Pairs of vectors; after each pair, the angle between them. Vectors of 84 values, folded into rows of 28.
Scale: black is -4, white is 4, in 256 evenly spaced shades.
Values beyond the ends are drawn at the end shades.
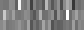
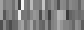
partly opposed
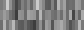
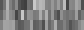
partly aligned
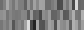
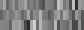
nearly opposite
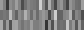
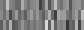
nearly opposite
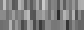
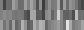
nearly opposite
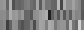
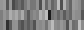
nearly parallel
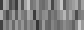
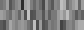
partly aligned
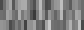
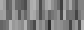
nearly opposite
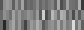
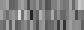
orthogonal
